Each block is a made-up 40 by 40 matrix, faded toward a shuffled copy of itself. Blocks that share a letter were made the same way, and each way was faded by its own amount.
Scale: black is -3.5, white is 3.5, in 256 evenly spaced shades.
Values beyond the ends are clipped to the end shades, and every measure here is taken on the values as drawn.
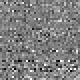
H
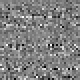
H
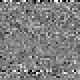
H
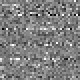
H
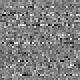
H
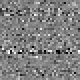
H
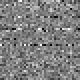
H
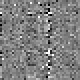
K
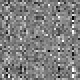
K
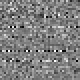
H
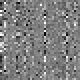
K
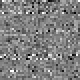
H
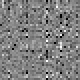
K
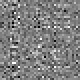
K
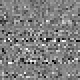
H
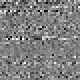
H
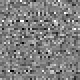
H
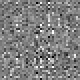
K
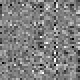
K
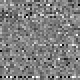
H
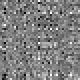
K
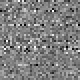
H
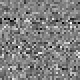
H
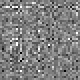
K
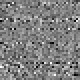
H
